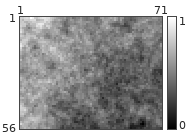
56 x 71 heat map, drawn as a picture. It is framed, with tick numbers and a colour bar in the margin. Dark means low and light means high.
Slope: up to the top left. Grain: blotchy. Ninth with the highest average: top left. Stripes: none. Lone odd cells: none.
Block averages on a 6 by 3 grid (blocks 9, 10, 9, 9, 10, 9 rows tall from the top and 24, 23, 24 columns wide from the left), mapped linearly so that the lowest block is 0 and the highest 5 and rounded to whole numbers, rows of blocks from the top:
5 3 2 | 5 3 2 | 4 2 1 | 4 2 0 | 3 1 0 | 3 0 0
